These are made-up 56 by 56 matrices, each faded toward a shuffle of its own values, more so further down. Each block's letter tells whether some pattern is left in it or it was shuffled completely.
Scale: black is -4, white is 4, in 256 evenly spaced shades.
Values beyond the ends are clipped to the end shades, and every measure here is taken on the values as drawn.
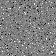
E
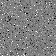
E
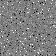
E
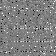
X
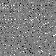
X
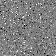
E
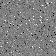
E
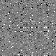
X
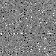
X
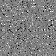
X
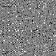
X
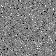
E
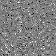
X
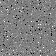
E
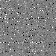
X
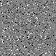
X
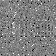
X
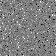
E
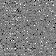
X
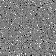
X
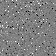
E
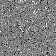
E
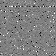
X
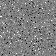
E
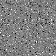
X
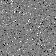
E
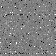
X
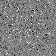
E
